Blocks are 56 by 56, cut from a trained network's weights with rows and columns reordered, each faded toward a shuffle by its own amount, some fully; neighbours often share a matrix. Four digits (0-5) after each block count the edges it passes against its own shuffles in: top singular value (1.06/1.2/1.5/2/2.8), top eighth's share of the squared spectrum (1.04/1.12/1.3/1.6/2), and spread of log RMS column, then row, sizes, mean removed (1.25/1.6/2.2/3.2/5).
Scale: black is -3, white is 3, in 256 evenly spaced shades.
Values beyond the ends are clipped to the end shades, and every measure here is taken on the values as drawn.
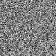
3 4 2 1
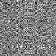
3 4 2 2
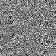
3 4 2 0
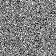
0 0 0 0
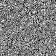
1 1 0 0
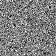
0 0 0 0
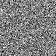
0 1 0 0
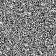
0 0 0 0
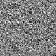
3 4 2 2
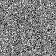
0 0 0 0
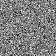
1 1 0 0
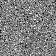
0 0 0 0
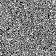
0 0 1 0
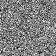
1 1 0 0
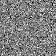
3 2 1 0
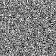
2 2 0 0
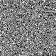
0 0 0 0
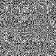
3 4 2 1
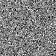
0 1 0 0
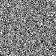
2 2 1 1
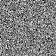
1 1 0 0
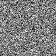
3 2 0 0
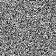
2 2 0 0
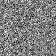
2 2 1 0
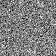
1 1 0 0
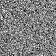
1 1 0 0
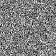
2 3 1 1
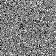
0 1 0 0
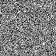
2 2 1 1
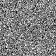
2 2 0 0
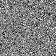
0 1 0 0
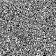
2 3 1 1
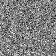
1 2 0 1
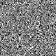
2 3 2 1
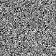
2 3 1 1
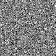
2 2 1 0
